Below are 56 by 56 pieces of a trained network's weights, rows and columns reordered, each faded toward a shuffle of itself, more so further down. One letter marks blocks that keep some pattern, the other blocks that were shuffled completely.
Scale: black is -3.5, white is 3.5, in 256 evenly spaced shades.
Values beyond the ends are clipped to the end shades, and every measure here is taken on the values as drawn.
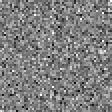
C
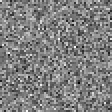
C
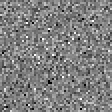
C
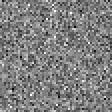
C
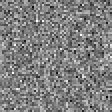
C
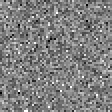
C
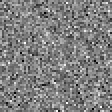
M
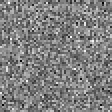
C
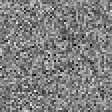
C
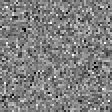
C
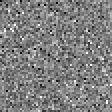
M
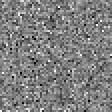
M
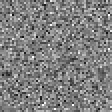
C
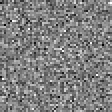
M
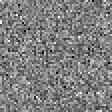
M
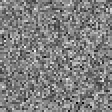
M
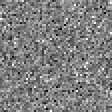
M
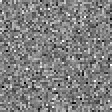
C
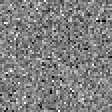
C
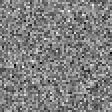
M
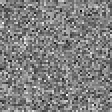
C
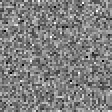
M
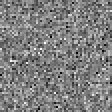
C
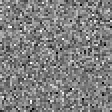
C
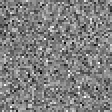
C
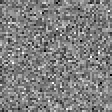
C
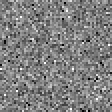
M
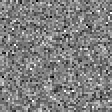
M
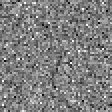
C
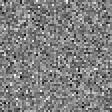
C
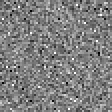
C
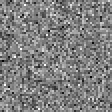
M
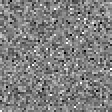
M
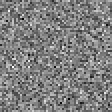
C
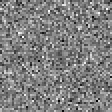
M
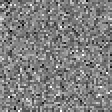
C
